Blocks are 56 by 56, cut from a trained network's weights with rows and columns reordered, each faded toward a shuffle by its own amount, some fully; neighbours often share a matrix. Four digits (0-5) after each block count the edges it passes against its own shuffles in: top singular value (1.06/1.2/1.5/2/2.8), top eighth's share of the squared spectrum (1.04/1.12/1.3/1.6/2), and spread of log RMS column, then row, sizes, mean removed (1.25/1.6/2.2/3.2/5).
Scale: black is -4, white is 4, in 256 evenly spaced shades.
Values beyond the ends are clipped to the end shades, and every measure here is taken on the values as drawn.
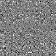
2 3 1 2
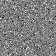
0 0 0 0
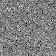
0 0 0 0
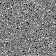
0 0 0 0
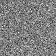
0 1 0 0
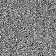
0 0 0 0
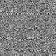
3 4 1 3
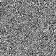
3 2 0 1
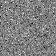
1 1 0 0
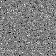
1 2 0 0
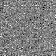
3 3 1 1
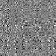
3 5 3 2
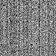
3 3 1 1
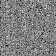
0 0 0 0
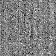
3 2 0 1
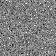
1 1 0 0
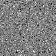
1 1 0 1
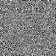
3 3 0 2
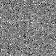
2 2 0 1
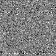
2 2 0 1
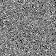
0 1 0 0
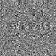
3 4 2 2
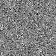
1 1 0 0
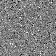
0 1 0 0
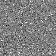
2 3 1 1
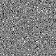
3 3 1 1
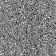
1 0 0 0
